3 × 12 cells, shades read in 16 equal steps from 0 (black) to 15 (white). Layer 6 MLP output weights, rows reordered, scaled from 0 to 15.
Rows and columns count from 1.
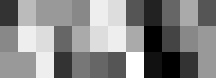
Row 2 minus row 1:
5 3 4 -3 2 -1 1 5 -2 -2 -2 4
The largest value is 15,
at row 3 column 8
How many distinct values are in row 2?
8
